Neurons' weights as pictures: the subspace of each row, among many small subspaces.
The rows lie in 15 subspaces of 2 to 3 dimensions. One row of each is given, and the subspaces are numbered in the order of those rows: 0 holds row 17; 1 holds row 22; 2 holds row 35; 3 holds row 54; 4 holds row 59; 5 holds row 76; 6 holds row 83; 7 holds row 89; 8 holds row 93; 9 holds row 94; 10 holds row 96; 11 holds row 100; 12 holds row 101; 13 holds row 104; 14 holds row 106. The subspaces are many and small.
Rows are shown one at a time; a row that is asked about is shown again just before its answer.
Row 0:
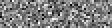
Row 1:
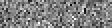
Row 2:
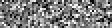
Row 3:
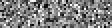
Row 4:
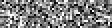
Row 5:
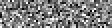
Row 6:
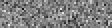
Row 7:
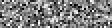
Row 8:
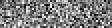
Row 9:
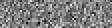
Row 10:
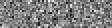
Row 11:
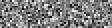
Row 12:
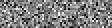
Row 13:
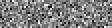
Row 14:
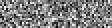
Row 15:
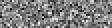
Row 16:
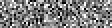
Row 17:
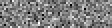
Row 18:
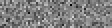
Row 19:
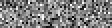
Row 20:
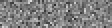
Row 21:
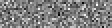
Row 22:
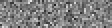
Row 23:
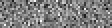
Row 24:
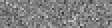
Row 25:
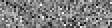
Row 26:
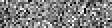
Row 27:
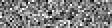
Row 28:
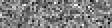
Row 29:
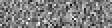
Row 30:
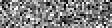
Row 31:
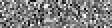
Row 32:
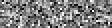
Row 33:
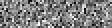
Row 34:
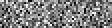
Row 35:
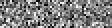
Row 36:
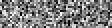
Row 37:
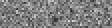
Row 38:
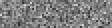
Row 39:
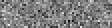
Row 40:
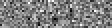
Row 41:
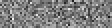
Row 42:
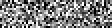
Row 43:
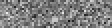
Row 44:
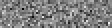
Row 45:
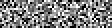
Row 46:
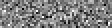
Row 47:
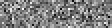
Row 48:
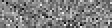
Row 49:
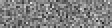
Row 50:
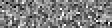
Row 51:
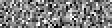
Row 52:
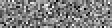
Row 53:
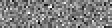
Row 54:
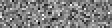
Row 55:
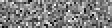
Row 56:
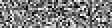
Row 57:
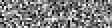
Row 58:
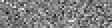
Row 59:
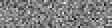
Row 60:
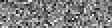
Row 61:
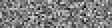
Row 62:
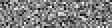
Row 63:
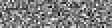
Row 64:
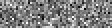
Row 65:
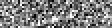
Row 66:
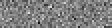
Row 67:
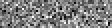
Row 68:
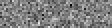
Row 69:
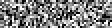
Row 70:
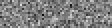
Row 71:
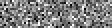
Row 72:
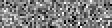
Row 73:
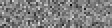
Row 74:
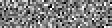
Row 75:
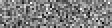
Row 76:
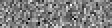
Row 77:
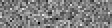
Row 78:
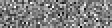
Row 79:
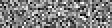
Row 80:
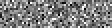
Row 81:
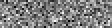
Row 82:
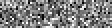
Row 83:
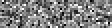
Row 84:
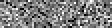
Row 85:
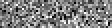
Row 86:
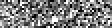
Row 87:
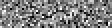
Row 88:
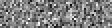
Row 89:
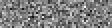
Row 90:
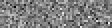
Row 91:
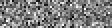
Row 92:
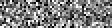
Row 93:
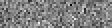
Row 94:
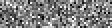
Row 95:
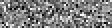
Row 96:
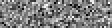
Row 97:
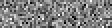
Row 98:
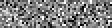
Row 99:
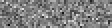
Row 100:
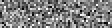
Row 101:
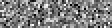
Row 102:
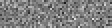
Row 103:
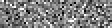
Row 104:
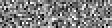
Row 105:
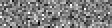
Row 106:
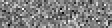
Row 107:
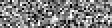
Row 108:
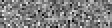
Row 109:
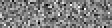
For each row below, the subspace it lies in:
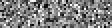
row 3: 12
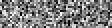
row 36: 11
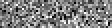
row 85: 7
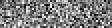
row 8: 10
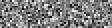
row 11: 4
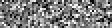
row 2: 10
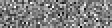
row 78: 6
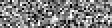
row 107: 0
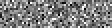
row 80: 3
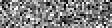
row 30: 11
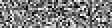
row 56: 11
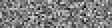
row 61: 7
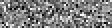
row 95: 11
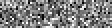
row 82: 9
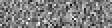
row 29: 5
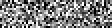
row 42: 10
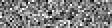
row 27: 9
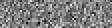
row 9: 5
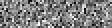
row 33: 8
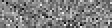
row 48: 9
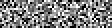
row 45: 14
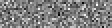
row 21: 14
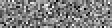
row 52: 10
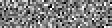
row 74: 4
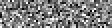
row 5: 14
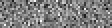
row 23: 12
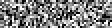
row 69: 12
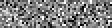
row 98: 3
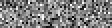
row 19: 9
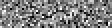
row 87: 7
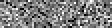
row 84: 0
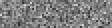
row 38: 10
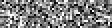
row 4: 6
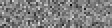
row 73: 2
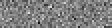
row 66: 4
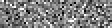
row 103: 2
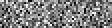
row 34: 5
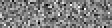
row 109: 6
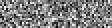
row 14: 13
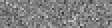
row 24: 3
